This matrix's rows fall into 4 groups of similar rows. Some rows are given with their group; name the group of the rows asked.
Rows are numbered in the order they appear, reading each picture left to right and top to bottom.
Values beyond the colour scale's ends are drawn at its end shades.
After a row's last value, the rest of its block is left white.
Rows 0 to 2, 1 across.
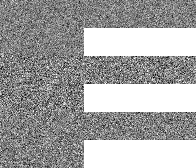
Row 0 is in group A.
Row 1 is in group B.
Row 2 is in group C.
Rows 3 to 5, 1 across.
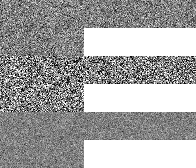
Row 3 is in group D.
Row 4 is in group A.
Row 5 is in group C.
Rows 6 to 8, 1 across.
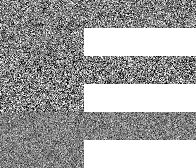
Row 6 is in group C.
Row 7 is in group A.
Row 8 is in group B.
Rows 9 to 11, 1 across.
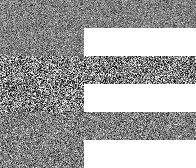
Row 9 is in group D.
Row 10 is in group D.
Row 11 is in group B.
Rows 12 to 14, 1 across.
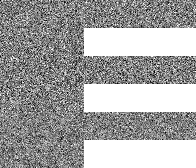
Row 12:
B
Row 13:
A
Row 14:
C
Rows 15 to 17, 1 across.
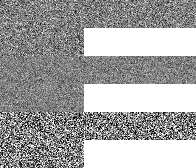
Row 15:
B
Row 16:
C
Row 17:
A
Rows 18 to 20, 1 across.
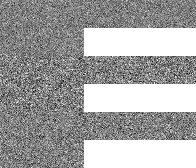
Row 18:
D
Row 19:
C
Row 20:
C
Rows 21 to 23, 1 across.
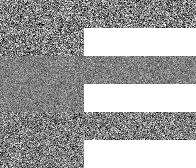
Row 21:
C
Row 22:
B
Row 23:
A
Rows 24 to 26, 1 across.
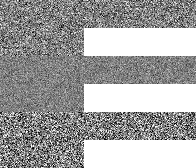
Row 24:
C
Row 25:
B
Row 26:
D
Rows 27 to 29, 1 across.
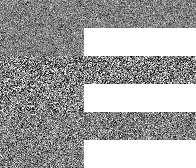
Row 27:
C
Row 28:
A
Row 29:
D
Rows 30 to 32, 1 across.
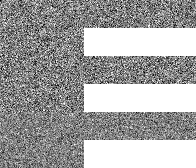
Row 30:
D
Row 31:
B
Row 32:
C
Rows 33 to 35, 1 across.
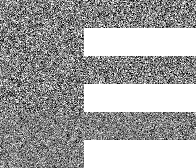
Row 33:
C
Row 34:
C
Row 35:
A
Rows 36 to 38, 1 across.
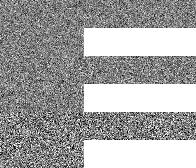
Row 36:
A
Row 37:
C
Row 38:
A
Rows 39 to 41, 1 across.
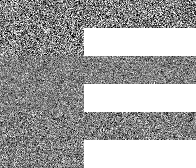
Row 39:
A
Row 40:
C
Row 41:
D
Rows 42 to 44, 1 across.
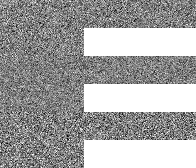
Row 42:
D
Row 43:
A
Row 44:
A
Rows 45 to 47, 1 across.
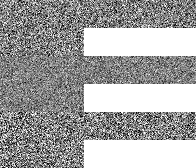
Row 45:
D
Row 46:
B
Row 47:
D
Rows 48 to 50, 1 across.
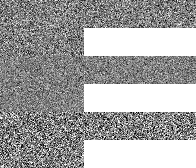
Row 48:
B
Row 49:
A
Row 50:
A
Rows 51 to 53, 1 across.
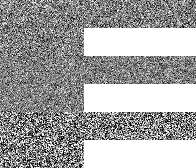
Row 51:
D
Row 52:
B
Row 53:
C
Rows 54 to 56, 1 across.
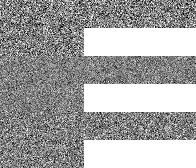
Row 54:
C
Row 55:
D
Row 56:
B
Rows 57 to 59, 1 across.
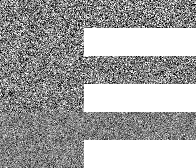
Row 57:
A
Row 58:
C
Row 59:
D
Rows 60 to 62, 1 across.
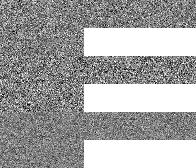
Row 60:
D
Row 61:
C
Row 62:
C
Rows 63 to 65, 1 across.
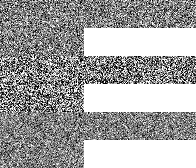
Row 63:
B
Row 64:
D
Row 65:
A
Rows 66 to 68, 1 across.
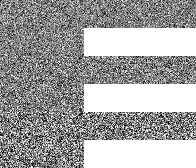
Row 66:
D
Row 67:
C
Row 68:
C
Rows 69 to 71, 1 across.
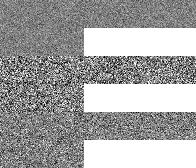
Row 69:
C
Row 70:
D
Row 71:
C
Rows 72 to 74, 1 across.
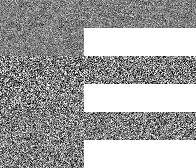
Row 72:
C
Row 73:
A
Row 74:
B
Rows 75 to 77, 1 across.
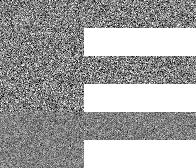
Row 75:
B
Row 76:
C
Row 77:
A
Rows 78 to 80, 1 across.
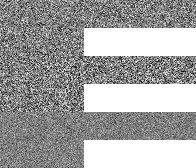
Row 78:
C
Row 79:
B
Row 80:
D
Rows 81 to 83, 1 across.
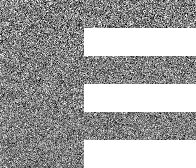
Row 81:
A
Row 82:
C
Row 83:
D
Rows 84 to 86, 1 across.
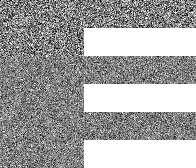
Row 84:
B
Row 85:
A
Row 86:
D
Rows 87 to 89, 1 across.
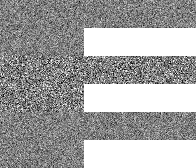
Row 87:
A
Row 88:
C
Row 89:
D
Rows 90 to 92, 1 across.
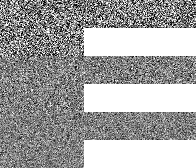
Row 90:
A
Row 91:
B
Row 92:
A
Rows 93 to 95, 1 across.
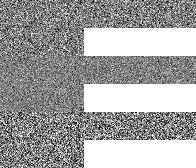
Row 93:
B
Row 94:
B
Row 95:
B
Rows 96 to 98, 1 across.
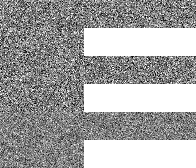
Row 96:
C
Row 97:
B
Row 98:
C
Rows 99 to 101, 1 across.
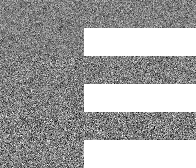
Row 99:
C
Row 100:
B
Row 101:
A
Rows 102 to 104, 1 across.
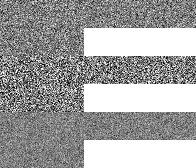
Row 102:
B
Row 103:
D
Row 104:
B
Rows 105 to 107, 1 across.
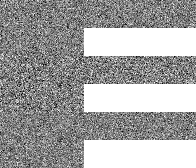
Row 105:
A
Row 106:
C
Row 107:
C
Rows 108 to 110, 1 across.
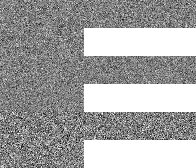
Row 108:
C
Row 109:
D
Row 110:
A
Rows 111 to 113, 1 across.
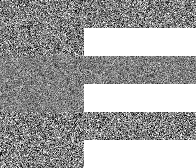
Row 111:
B
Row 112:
A
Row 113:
A
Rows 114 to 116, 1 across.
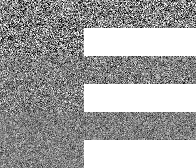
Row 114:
C
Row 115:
D
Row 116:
A
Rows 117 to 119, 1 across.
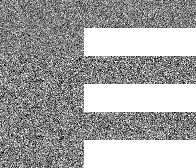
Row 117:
A
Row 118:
C
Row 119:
C
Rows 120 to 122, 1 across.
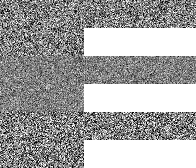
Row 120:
B
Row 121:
A
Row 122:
B
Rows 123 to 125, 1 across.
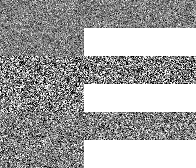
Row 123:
B
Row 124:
A
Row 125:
C
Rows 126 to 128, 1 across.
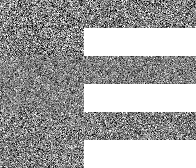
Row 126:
D
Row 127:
A
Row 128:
D
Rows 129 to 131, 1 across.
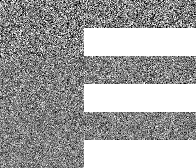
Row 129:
A
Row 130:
A
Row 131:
A
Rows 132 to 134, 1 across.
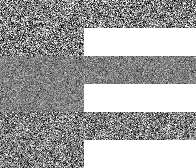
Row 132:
C
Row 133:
A
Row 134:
B
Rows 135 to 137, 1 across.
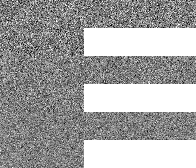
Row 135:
B
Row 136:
D
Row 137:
A
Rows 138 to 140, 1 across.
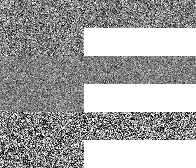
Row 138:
D
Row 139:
D
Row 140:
C
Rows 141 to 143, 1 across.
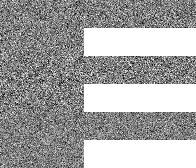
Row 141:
A
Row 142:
C
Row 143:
A
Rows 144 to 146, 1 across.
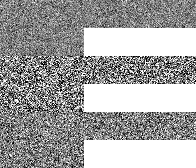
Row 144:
D
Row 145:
C
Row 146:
B
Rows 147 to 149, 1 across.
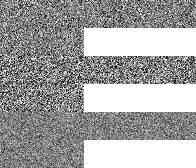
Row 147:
D
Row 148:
D
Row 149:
C
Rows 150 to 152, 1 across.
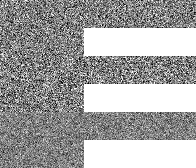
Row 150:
A
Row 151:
C
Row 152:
C
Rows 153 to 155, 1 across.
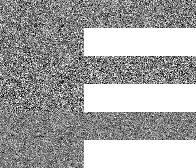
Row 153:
C
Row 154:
C
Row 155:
C
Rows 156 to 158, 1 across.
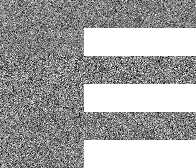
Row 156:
D
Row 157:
B
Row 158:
A
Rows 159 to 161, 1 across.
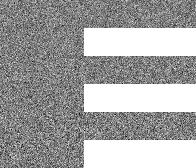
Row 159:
D
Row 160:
B
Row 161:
A
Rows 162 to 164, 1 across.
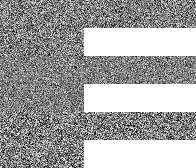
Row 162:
D
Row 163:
B
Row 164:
C
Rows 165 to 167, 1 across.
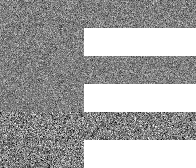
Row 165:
C
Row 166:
C
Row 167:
D
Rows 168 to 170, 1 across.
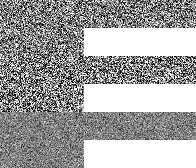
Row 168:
C
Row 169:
C
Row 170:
A
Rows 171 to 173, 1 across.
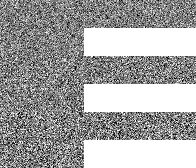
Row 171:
A
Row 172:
B
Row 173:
D
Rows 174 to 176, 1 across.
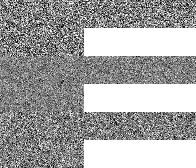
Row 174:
C
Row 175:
C
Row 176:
D
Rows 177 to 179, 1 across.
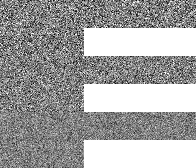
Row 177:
B
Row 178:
A
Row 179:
D
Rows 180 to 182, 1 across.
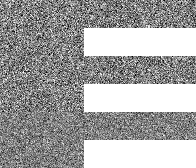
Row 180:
D
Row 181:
D
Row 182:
C
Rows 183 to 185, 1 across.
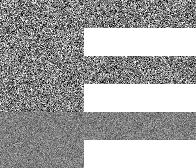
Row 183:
D
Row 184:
D
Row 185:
A
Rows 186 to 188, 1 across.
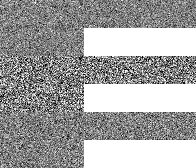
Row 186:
D
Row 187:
C
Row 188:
A
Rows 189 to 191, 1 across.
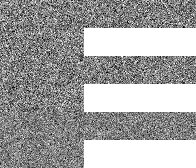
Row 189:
D
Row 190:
D
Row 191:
A
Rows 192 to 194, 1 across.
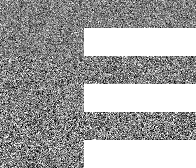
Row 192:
C
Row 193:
D
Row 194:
A
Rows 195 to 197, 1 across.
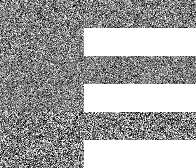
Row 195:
A
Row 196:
D
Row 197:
C
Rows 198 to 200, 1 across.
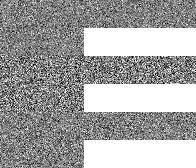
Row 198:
D
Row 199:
B
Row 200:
C
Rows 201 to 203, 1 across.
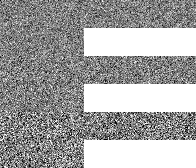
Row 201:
B
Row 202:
D
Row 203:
D
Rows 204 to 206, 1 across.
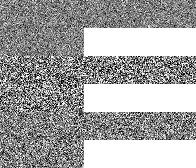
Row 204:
D
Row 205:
C
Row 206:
C
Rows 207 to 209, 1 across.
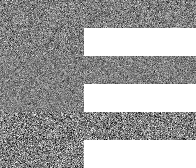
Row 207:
B
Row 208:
A
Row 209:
D
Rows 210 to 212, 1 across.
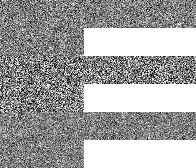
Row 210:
B
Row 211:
A
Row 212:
D
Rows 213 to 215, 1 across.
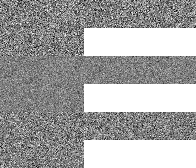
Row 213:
B
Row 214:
B
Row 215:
A
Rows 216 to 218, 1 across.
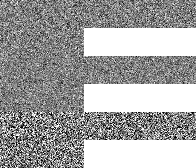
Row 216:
A
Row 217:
C
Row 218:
D
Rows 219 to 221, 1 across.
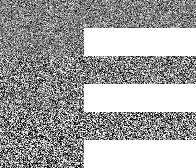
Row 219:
B
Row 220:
C
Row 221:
C
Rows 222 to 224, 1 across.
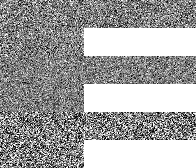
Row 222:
D
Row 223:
B
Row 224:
A
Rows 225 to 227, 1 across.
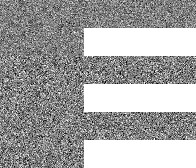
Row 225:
C
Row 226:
A
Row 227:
C
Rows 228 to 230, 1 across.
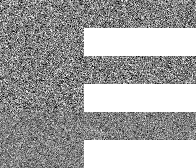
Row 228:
D
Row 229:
C
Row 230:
A
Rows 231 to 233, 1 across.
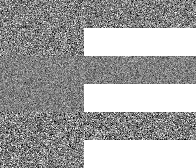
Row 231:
B
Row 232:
B
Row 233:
A
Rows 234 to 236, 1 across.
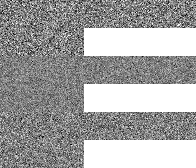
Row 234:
B
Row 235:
B
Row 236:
C
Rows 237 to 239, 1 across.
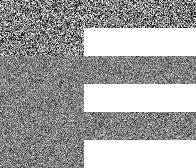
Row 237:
A
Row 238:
C
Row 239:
B
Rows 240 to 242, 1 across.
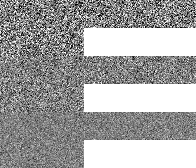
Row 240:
A
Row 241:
A
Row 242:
A
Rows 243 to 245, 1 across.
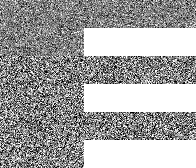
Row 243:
C
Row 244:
D
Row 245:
A
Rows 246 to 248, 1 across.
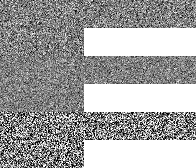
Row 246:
B
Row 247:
B
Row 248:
B
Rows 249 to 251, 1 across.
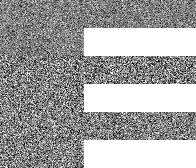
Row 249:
D
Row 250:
B
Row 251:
D
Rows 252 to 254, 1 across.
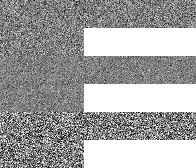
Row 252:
A
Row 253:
D
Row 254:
C
